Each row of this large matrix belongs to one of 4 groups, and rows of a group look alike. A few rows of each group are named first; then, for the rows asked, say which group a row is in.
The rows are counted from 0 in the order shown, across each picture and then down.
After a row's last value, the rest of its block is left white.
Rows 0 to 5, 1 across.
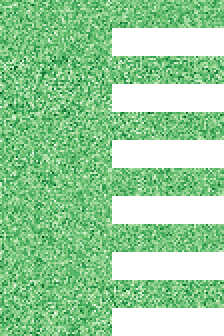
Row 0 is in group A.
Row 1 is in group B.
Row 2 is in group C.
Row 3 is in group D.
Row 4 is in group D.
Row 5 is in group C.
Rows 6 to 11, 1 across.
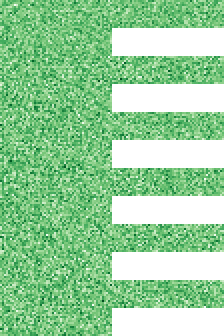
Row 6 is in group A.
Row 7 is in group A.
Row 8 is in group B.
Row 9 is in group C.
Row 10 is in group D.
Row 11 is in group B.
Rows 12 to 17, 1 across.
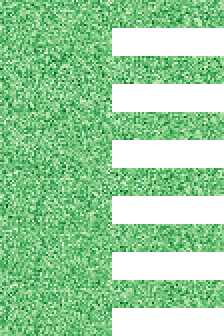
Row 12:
A
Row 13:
B
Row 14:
B
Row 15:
A
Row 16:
A
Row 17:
A
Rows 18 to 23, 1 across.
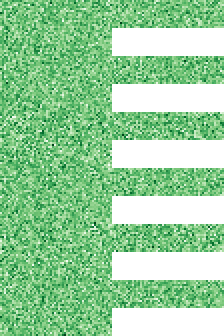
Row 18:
A
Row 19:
C
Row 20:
B
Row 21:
D
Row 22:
D
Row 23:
B
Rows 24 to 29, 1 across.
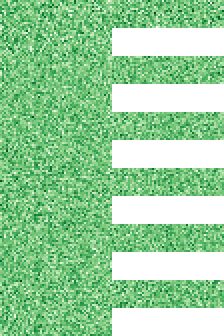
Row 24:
D
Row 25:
D
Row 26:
A
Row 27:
A
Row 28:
C
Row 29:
A
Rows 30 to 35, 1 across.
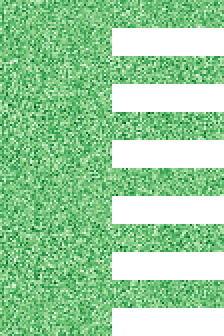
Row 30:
C
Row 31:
A
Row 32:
C
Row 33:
D
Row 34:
A
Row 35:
C
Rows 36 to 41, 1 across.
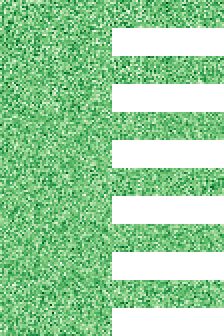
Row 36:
C
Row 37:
C
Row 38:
A
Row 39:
D
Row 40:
B
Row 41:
B
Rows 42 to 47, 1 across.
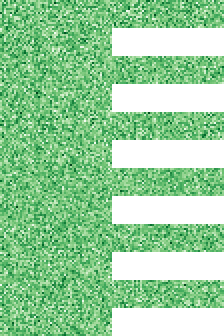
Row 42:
C
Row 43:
D
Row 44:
D
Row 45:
A
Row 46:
B
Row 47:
B
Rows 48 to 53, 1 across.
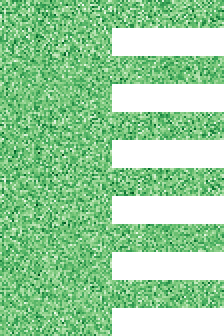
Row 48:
D
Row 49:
A
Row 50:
D
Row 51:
D
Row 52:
C
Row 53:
D
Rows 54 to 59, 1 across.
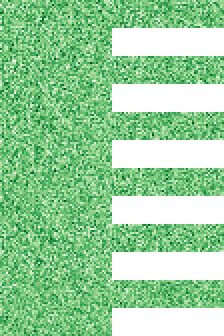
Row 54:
B
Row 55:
C
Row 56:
D
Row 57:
C
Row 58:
D
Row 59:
A
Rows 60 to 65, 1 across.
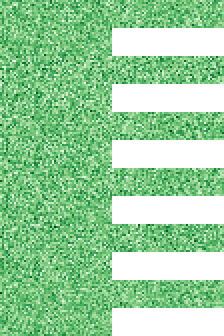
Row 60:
A
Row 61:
D
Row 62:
A
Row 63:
A
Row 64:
C
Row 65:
A
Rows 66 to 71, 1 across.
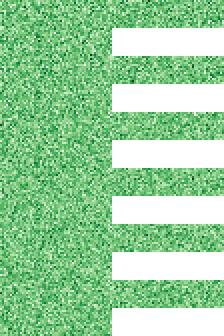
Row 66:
D
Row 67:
D
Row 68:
A
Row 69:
D
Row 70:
B
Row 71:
A
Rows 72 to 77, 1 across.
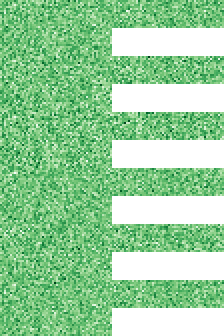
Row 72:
C
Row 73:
C
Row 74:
C
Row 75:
A
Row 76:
B
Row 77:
C
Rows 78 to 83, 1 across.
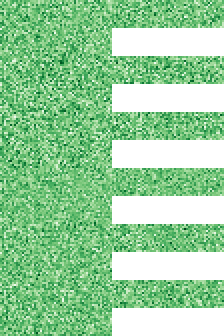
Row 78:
D
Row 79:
B
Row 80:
C
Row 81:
D
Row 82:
C
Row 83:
A
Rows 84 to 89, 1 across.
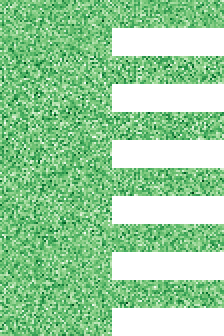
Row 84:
B
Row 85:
D
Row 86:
C
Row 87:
B
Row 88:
D
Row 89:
B
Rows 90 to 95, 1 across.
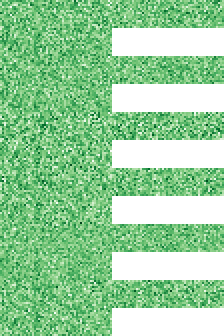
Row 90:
A
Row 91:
A
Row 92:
D
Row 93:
D
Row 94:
C
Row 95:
D
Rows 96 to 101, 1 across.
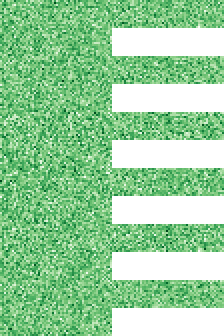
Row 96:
C
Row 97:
B
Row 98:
B
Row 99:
A
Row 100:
C
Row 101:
B
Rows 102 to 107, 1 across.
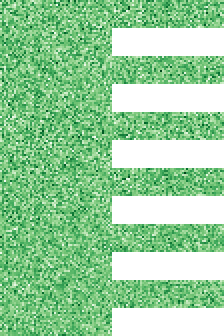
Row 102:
C
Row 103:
D
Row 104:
B
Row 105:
C
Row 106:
A
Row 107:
B
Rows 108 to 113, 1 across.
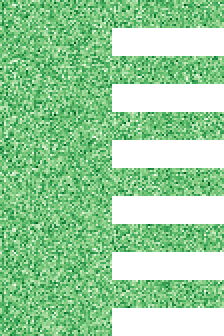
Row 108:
C
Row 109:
A
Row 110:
C
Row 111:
B
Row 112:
C
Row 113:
C
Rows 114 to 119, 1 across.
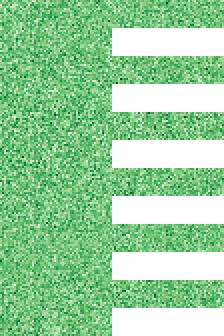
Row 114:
B
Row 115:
A
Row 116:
C
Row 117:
D
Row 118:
C
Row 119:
C
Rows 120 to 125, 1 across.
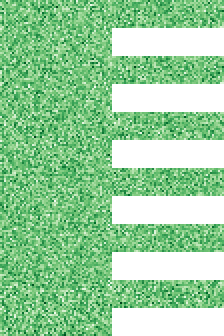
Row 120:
D
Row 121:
D
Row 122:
B
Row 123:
C
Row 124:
A
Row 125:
A
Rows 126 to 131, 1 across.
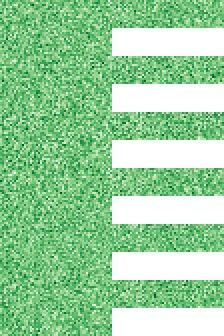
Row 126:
A
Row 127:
D
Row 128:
C
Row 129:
A
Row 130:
C
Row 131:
C
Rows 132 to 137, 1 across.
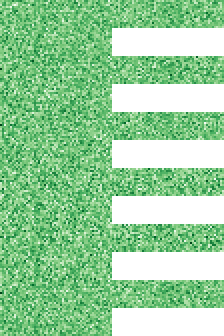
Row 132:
A
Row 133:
A
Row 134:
C
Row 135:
D
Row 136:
D
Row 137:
A
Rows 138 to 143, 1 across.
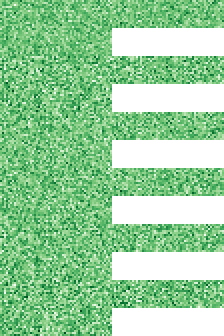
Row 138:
A
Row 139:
C
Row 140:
D
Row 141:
A
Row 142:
D
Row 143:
C
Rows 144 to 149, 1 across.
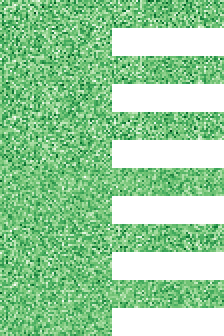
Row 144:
C
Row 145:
C
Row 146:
C
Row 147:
A
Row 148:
A
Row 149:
A
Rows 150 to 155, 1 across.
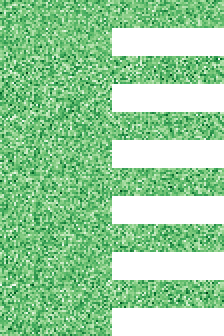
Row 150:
A
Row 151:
C
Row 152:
B
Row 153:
A
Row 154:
A
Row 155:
A
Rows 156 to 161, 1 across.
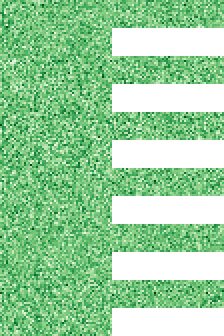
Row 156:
C
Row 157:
B
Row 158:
C
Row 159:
D
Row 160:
A
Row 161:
D
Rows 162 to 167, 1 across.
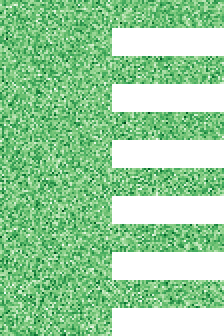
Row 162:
A
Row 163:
D
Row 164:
C
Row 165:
D
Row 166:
A
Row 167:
B
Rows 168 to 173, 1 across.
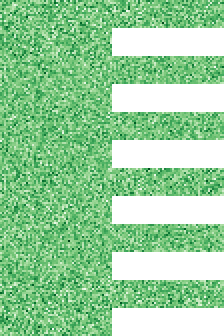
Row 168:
C
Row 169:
D
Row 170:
A
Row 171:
D
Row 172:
B
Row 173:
A
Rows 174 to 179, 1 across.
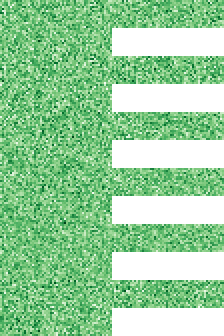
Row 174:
D
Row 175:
D
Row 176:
B
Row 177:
B
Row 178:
D
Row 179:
C
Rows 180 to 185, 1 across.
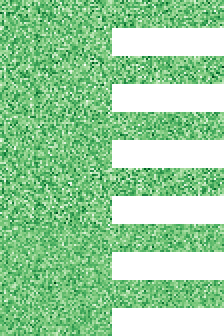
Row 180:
D
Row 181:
D
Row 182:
A
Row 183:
D
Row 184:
A
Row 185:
C
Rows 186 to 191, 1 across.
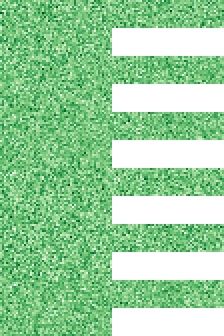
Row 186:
D
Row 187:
B
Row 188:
C
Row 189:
B
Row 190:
C
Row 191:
A
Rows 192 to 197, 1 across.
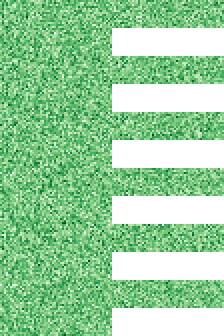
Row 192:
C
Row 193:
A
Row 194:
A
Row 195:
B
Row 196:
D
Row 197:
B
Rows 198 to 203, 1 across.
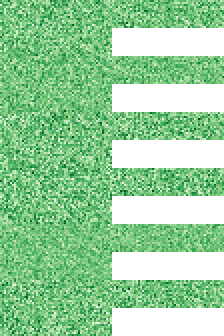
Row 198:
B
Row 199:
B
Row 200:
B
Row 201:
A
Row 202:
A
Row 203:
C
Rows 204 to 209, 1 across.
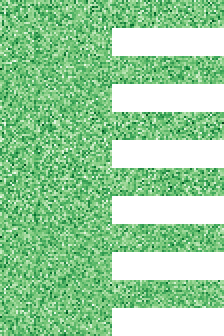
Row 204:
D
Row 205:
A
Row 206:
D
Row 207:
A
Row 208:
A
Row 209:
B
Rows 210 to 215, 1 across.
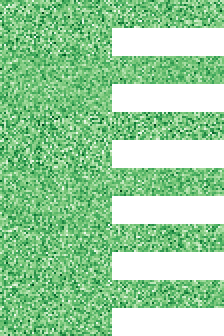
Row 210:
B
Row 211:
A
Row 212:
D
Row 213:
A
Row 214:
A
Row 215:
A
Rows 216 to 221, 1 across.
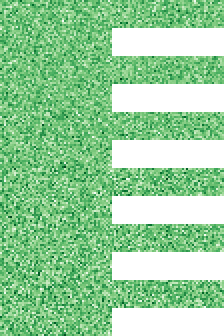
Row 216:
A
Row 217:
A
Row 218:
B
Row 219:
C
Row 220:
C
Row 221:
B
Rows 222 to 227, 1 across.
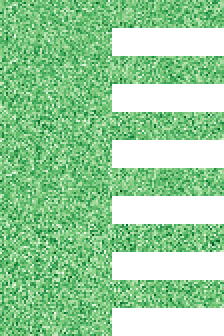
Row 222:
A
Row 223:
A
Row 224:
D
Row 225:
A
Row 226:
D
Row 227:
C
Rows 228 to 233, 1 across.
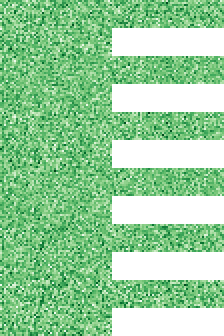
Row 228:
B
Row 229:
C
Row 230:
C
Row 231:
C
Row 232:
B
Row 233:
B
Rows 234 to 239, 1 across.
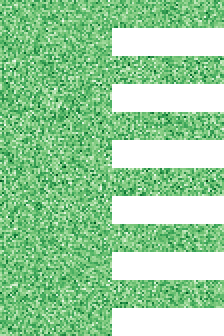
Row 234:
A
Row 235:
C
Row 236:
B
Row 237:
D
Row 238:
A
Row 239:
A
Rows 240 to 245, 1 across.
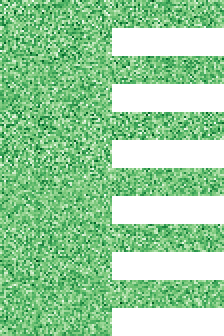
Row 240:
B
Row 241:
C
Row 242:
D
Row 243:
D
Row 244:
B
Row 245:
A
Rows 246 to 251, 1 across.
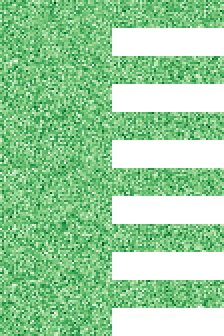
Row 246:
C
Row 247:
A
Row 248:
B
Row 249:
B
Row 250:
B
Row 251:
C
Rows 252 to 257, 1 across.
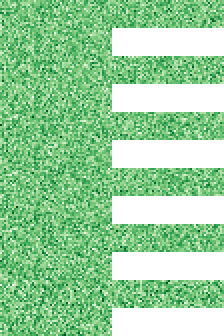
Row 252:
D
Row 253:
D
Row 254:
A
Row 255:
A
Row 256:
A
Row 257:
B
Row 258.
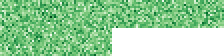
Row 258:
D
